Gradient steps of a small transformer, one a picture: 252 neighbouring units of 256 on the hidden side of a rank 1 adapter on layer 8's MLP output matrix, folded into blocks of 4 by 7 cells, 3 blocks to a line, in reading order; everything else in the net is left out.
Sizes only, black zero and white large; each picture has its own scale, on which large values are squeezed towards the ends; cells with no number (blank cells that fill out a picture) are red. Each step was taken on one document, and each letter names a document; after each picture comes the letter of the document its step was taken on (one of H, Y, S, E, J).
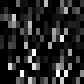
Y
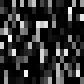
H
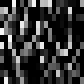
H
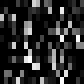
Y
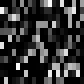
H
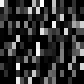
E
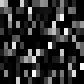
E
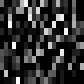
E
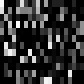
E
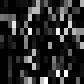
Y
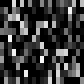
H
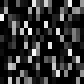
Y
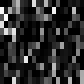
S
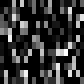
H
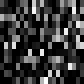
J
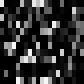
J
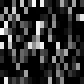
H
